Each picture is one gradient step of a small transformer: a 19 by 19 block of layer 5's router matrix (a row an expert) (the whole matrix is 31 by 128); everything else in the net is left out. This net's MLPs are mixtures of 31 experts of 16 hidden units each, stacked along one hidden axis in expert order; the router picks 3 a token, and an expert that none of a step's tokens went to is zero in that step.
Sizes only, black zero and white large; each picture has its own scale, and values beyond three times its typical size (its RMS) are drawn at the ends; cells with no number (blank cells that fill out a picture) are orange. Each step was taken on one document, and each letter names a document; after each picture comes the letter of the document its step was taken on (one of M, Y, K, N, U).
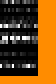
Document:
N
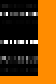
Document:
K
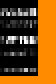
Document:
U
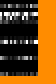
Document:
K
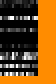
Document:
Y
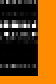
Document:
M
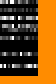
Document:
N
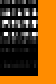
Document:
M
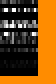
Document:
M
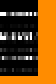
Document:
U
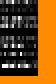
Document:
N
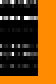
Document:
Y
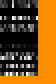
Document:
Y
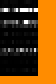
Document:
M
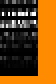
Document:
M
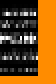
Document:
U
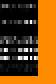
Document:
U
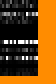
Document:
K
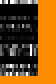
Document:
Y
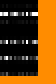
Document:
K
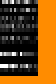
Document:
N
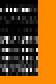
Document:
K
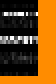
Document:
U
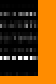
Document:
U
